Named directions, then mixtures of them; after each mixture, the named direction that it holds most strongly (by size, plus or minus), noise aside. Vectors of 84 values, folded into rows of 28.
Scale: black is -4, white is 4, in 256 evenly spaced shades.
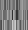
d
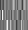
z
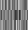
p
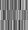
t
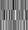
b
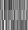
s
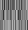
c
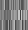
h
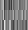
s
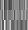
s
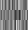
p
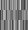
t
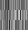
h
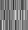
h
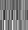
d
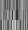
d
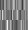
z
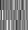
z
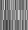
h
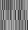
c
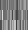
d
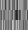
p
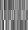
s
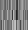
d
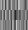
p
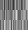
c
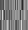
z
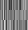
s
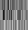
c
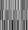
d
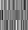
z
